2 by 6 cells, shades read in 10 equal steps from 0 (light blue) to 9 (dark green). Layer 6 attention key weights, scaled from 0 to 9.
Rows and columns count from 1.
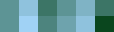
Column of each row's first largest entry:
3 6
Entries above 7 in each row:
0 1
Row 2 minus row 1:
0 -1 -1 -1 -1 3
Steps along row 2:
down up down down up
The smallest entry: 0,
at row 2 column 2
